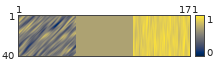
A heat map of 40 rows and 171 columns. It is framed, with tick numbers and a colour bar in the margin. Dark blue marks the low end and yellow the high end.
It is made of 1 by 3 panels. Panel 1,1: middling, slanting up to the right, strong in contrast. Panel 1,2: high, flat. Panel 1,3: very high, streaked downward, faint in contrast.
